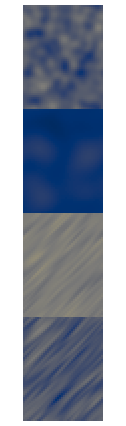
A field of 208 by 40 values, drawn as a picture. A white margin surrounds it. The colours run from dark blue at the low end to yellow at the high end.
It is made of 4 by 1 panels. Panel 1,1: low, blotchy. Panel 2,1: very low, smooth, faint in contrast. Panel 3,1: middling, slanting up to the right, faint in contrast. Panel 4,1: low, slanting up to the right.
